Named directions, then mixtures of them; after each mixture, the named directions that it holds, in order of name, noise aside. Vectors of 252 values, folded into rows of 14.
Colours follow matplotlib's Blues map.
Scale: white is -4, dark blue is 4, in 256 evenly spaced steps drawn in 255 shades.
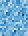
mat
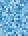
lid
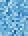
lid, mat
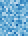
lid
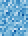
mat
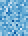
lid, mat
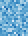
lid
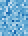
lid, mat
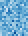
lid, mat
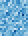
mat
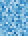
lid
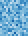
lid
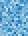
lid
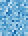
lid, mat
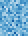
lid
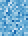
lid, mat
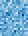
mat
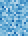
lid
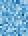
lid, mat
